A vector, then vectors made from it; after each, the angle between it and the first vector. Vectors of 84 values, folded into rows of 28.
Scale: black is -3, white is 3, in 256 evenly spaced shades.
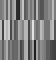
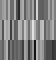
nearly parallel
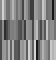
partly opposed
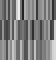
nearly opposite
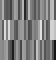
partly aligned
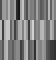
nearly parallel
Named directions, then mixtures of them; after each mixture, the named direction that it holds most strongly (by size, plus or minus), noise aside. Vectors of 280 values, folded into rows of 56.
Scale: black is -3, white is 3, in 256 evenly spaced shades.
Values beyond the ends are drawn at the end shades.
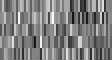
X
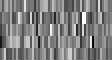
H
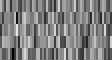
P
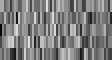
P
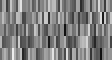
P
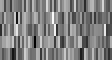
P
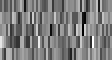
H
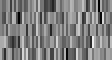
H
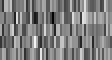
X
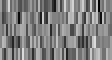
X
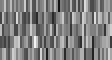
P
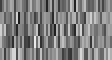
P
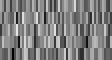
P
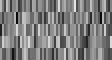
P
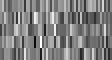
X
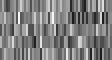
X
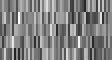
X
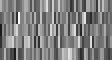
H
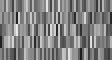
P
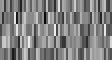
P
